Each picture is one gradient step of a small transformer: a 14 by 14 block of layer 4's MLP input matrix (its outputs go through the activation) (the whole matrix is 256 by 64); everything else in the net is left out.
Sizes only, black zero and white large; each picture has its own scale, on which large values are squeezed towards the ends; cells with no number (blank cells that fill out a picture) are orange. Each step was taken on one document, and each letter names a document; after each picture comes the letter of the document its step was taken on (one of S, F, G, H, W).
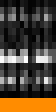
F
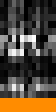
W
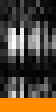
W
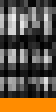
F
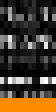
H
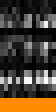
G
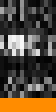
W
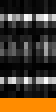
G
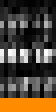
F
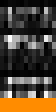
H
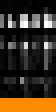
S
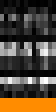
G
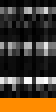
G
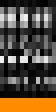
F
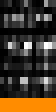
S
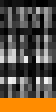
F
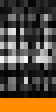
F
